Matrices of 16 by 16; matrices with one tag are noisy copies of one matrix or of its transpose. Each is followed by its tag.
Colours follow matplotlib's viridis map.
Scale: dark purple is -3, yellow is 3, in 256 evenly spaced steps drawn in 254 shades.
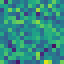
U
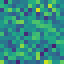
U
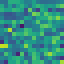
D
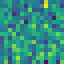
D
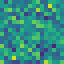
U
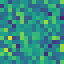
U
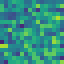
D
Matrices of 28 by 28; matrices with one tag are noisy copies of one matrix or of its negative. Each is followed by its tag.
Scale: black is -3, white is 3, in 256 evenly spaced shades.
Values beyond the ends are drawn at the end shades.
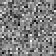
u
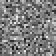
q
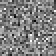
u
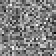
q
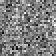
q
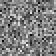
u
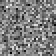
q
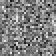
q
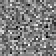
q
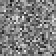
q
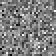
u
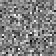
u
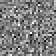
u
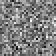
q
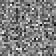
q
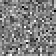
u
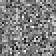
q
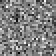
q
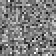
q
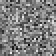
q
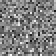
u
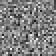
u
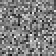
u
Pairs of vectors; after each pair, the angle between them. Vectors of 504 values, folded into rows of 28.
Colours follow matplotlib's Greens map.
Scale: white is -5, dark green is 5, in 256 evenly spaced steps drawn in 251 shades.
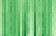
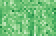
partly opposed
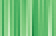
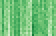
nearly parallel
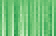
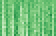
nearly parallel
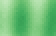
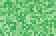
orthogonal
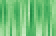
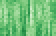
nearly opposite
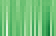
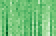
nearly opposite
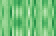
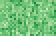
partly aligned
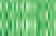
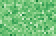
orthogonal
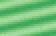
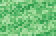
partly aligned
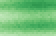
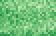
partly opposed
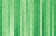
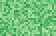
orthogonal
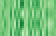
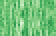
nearly opposite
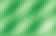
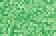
orthogonal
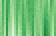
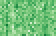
partly aligned
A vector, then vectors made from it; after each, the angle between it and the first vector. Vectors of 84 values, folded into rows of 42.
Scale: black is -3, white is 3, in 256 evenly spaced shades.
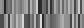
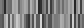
nearly parallel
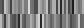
partly opposed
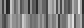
orthogonal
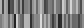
orthogonal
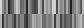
orthogonal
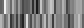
partly opposed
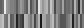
nearly opposite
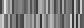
nearly opposite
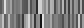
nearly opposite
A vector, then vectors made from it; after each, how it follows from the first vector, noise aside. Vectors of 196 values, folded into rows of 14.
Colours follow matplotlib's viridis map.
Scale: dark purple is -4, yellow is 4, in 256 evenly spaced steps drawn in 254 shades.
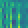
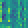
wrapped around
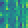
wrapped around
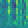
reversed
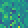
sign-scrambled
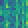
wrapped around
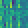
wrapped around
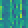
wrapped around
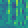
reversed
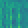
shrunk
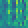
reversed
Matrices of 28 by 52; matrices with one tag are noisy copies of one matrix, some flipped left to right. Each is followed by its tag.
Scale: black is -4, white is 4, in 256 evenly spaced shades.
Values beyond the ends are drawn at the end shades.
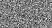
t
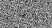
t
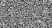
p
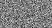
t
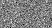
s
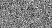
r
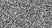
s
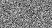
s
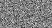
t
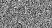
r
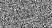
t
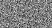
t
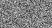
s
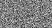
t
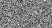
s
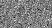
r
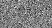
r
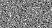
s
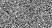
s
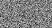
t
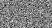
p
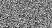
t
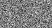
s
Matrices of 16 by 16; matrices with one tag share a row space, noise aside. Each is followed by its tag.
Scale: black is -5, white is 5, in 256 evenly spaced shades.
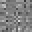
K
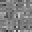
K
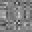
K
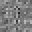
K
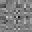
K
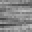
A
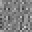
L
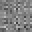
K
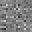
K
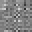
K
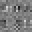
K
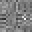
K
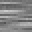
A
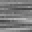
A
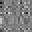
L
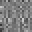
L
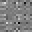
K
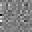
L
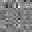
K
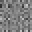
L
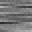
A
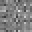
K
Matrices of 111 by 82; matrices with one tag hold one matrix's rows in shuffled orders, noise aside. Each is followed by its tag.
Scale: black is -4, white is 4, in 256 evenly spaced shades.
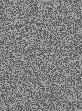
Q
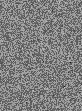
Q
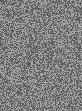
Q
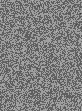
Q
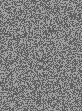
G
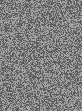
Q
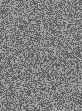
Q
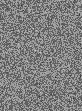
Q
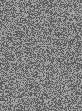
Q
